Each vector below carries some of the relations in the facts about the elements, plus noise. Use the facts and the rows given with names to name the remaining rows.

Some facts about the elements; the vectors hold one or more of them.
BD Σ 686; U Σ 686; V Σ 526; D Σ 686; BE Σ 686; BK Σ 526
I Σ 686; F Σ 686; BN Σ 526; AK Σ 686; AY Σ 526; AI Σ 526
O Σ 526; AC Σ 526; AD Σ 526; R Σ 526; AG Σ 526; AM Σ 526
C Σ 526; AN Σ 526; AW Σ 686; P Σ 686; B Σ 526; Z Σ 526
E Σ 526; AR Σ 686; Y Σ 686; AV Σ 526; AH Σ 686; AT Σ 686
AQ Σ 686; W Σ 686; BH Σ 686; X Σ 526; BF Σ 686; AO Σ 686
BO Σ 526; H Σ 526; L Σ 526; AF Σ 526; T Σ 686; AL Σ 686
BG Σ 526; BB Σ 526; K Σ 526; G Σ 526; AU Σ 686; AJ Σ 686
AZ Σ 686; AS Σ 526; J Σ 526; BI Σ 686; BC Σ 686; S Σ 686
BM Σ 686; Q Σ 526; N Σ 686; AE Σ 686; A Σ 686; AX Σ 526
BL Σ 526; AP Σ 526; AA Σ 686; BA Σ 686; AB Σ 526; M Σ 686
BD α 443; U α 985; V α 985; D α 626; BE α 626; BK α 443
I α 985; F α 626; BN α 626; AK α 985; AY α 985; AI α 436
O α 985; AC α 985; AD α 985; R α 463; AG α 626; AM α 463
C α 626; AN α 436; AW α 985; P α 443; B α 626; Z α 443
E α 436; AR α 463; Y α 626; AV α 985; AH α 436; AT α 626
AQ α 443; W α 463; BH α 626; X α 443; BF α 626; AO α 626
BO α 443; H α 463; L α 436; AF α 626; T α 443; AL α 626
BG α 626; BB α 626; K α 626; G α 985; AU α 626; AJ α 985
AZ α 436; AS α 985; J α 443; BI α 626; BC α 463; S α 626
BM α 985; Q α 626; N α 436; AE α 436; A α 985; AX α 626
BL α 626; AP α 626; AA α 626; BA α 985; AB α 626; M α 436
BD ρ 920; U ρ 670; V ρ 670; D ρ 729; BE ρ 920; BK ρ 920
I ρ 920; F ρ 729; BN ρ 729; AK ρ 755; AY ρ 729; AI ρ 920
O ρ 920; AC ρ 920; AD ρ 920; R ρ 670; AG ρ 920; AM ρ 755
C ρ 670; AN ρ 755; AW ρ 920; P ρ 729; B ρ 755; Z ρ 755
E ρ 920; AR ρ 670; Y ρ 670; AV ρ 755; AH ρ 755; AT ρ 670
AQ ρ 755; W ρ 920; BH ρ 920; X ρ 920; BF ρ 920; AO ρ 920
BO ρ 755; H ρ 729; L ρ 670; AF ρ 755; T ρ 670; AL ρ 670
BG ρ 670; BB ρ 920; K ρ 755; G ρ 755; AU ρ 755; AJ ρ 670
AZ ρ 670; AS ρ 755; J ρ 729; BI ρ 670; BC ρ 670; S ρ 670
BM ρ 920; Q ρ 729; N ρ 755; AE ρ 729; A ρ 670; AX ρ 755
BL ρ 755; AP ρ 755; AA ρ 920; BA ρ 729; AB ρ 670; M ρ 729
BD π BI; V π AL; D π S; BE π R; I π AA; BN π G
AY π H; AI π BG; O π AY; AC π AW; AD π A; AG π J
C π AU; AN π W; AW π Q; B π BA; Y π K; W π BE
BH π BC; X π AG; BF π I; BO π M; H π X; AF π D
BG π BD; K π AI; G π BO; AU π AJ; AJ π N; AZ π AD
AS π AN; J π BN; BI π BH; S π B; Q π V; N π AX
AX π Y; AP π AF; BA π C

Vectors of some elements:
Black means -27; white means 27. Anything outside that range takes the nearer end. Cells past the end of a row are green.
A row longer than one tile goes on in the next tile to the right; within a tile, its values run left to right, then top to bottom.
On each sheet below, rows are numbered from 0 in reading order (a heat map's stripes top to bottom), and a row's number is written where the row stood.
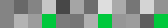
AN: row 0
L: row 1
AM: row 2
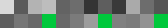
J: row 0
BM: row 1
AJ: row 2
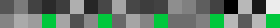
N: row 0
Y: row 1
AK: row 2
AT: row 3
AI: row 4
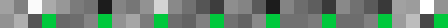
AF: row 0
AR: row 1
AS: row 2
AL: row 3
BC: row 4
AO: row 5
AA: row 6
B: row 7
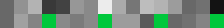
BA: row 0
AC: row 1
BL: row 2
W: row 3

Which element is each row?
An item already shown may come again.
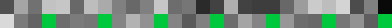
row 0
K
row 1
H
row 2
AN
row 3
BH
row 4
AK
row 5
BK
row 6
AQ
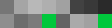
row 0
R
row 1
AH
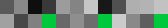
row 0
BD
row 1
D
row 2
AX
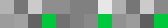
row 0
AM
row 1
AY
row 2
AM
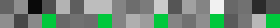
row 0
BI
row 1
X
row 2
AN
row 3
V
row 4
AZ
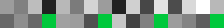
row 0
D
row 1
Z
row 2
BG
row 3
C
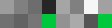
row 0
T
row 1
AF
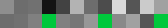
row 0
W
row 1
AJ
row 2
BO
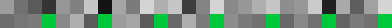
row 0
F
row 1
AU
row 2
AP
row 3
G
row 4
Q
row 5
S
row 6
AG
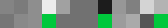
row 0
AY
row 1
P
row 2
AP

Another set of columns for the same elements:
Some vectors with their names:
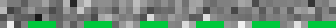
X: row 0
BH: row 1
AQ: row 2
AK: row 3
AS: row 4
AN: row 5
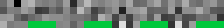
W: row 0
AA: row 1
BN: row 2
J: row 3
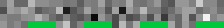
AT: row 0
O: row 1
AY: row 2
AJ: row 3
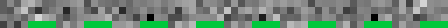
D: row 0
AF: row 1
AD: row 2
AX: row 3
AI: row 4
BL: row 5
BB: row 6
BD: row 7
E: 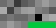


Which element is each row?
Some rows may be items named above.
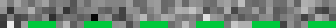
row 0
J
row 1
BK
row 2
C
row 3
AH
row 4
G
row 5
P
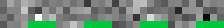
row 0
AU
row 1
AN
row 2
BA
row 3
Q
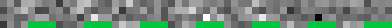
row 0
F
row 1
BA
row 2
G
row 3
N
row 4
S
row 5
BK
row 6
Z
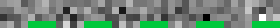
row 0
BG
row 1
H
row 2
AY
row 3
BK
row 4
AU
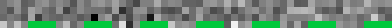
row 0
V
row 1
BK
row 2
AG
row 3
R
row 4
BO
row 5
AZ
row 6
T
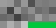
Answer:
AM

